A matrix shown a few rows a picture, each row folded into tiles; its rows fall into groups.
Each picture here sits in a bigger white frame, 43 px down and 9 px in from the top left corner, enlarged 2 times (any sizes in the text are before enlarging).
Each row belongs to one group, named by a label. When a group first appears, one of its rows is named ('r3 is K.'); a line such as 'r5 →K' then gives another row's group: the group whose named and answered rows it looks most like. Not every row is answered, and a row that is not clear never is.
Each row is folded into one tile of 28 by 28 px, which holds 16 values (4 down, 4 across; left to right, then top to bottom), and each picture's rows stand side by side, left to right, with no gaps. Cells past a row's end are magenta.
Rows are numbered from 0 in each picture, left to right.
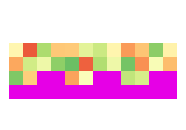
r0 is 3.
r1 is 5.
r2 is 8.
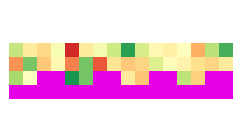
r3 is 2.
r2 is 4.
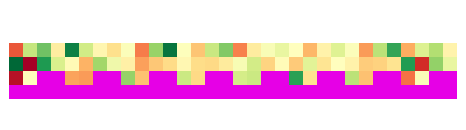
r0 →5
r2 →2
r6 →2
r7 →5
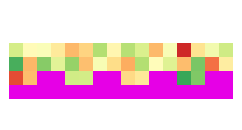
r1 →8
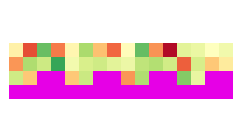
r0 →3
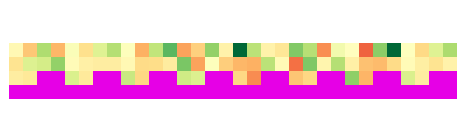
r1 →2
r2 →2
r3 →8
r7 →2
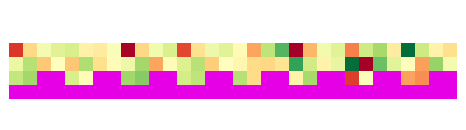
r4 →2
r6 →5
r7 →4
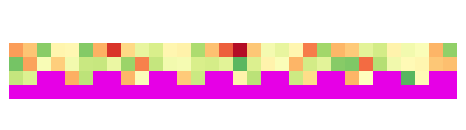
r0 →8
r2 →5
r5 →3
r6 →5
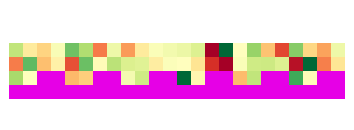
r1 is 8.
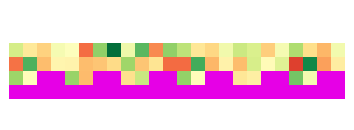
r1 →2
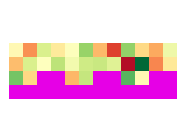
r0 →3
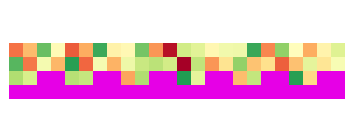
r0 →8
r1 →8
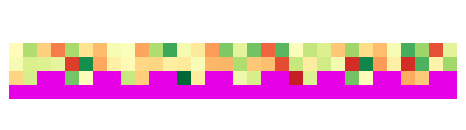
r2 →2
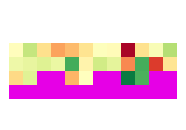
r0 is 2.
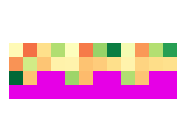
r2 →2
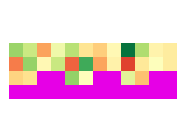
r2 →4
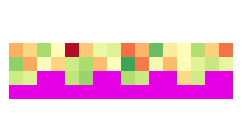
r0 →8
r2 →8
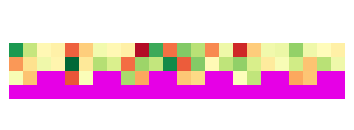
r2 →3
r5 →4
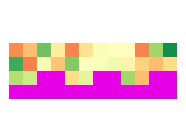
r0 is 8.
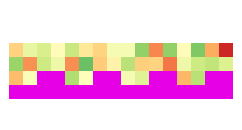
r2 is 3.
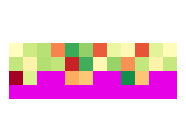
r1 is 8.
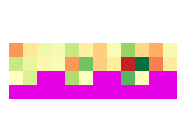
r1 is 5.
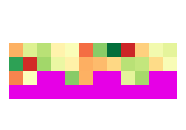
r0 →5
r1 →2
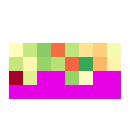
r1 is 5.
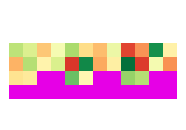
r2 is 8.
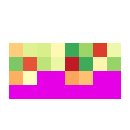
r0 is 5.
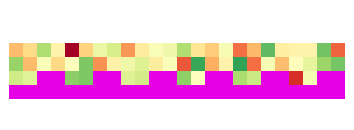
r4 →8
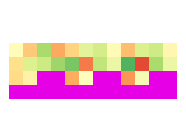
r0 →3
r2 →5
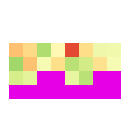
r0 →8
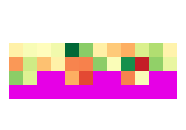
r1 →4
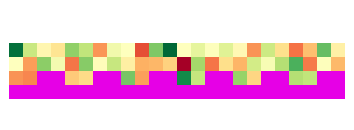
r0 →4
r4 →3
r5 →8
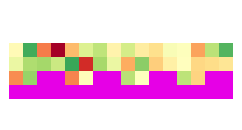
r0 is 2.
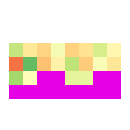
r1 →8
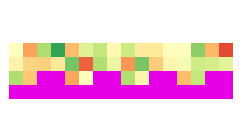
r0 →2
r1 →5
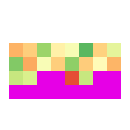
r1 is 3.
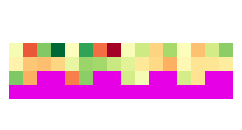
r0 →2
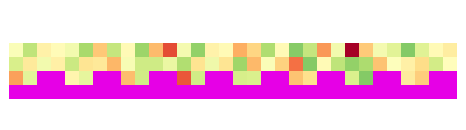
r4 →8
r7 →4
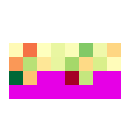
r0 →3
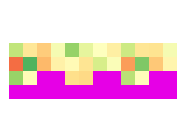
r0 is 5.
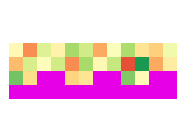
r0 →3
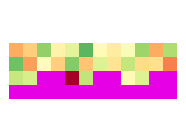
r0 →8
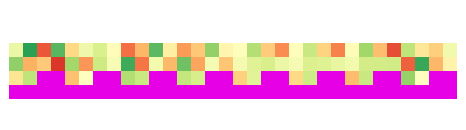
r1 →5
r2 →8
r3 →8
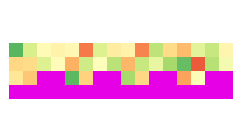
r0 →4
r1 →3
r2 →3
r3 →5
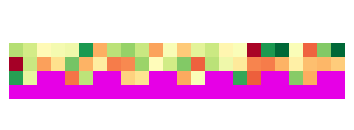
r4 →2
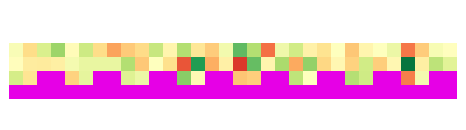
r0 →2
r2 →8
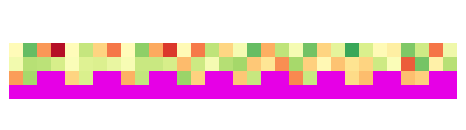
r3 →3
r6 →4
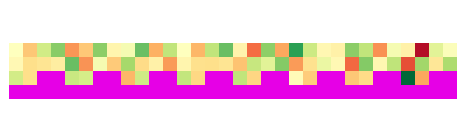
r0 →2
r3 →2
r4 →3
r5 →4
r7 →3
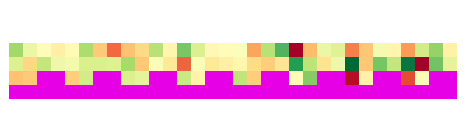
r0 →4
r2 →8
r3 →4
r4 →2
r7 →5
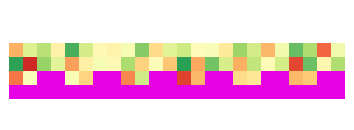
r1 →4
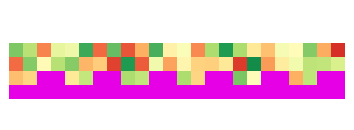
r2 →8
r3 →2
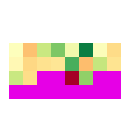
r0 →2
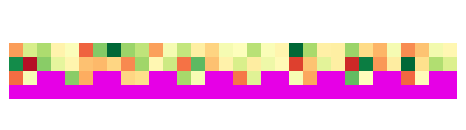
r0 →5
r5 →4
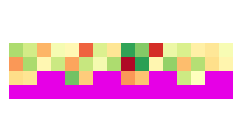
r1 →3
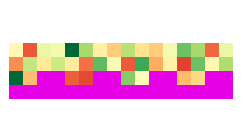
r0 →3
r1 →4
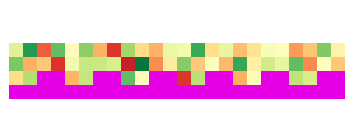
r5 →8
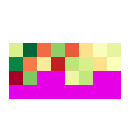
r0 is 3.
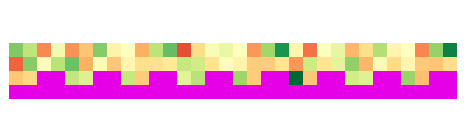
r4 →2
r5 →3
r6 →8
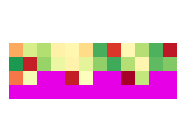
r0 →5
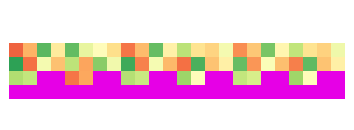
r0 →8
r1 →4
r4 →8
